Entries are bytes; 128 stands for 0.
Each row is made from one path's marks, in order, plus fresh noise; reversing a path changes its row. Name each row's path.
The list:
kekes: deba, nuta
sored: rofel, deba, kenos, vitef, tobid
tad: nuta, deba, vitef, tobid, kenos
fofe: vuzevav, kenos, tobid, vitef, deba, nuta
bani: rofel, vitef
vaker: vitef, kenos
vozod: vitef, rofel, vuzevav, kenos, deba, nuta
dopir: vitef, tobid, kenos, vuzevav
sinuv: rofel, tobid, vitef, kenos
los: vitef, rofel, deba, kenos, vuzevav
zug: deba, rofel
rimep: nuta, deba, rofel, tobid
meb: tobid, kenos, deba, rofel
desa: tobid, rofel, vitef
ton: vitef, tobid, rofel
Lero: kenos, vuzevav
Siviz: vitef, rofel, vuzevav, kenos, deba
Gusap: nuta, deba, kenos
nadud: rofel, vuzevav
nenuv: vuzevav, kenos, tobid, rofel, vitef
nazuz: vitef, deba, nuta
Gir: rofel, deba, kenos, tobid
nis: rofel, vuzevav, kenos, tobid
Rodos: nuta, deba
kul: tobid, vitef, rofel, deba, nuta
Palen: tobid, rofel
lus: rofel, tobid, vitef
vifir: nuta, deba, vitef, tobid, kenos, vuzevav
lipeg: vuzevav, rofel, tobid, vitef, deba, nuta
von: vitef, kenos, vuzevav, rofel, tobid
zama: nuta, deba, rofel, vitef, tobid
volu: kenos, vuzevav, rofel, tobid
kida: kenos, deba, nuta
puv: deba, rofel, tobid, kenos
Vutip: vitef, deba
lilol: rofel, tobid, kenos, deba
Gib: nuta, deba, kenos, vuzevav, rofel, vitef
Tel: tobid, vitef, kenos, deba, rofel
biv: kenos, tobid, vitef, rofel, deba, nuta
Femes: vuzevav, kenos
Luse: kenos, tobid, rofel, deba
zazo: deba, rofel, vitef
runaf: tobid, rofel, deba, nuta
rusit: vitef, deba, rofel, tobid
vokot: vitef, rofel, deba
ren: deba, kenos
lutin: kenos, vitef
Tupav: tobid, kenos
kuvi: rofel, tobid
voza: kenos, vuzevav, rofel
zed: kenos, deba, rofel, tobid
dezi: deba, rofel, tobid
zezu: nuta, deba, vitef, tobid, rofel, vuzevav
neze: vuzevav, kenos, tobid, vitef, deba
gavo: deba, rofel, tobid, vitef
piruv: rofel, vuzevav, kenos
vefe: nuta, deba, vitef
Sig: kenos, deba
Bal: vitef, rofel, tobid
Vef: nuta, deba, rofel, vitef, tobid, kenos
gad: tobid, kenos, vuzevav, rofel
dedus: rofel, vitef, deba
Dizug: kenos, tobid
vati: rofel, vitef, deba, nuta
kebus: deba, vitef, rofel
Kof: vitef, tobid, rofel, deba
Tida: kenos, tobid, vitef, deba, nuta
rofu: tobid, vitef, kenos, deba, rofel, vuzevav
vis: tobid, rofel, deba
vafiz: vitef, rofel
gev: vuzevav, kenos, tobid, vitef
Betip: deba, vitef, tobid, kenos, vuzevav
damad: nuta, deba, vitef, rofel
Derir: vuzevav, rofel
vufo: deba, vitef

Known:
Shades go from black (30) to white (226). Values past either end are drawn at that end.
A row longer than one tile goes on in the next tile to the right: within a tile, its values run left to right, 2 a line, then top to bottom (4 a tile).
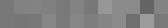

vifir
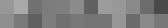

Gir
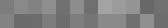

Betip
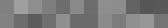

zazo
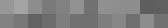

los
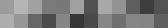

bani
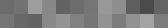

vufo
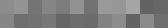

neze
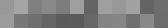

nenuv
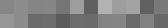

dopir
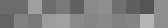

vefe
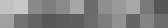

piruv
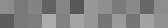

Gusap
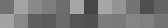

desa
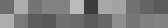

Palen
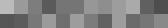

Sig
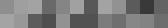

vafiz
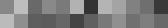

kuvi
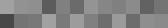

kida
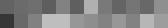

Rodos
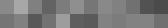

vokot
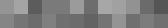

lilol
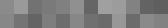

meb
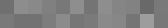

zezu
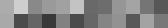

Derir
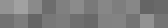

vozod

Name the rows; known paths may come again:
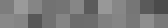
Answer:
rusit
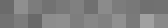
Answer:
rimep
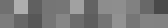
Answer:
vis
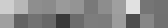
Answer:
Femes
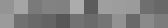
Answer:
gad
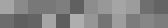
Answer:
ren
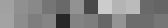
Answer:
Dizug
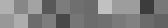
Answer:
vaker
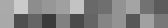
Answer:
Derir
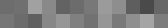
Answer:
vufo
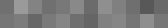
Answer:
kul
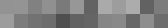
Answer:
gev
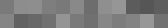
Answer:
kebus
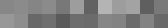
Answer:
dopir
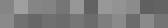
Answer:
rofu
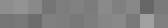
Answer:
Gib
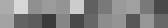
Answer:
nadud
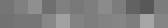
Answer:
damad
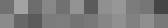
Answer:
dezi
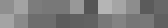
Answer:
sinuv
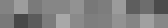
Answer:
zug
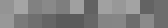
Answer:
nenuv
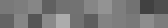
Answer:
Vutip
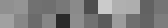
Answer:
Tupav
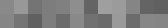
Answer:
meb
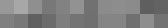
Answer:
los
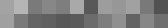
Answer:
nis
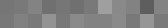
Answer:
tad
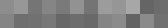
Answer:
neze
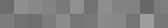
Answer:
zezu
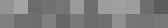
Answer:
Luse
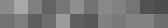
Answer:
vokot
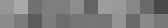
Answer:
Gir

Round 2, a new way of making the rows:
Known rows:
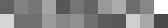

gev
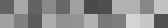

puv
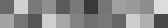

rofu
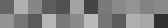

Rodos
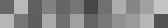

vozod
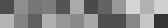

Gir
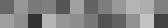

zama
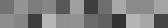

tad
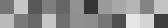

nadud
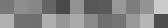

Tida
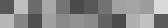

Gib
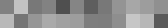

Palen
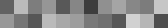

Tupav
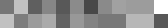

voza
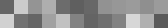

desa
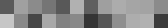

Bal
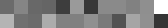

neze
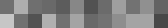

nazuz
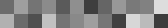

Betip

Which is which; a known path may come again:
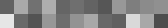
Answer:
vufo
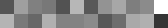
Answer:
Dizug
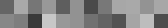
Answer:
Vef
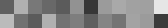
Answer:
Siviz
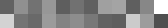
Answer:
gev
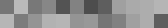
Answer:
meb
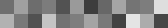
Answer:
Betip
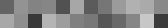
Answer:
zama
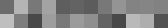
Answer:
vefe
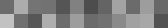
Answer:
nazuz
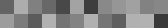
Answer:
Rodos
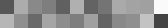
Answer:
zed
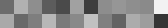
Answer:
Sig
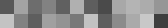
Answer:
dezi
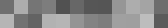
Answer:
kul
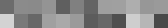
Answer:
lus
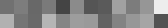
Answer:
fofe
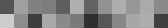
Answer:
Bal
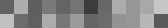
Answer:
vozod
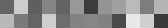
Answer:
nadud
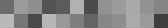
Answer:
Kof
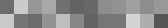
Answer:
desa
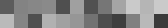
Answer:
sored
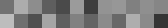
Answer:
Vutip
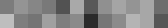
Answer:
ton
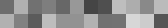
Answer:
puv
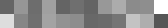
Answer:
nenuv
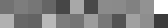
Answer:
neze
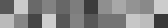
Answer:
los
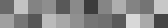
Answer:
Tupav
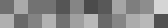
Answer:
kida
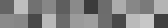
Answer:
Gusap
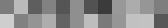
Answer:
zug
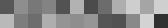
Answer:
Gir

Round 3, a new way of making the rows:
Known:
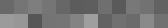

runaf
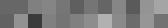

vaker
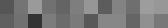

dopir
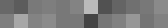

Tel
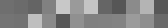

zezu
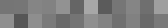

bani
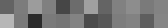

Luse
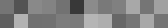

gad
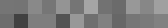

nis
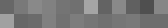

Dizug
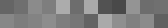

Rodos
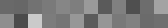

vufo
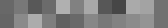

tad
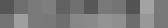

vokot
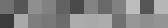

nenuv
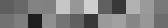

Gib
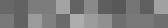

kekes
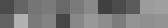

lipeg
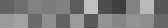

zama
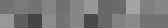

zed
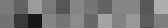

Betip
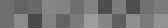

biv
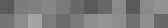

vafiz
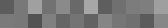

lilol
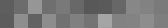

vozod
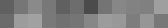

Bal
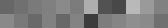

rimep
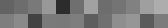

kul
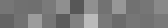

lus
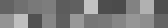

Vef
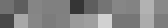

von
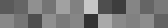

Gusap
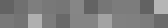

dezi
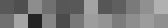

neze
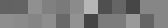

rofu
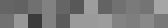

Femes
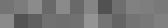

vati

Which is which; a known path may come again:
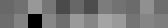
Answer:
los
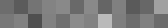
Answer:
ren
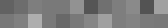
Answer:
dezi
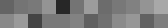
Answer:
kul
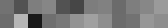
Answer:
meb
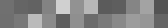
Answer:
zezu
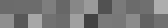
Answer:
kebus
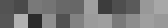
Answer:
fofe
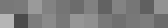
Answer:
Lero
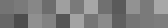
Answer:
nis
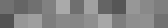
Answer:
damad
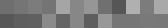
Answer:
Gir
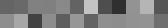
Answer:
zama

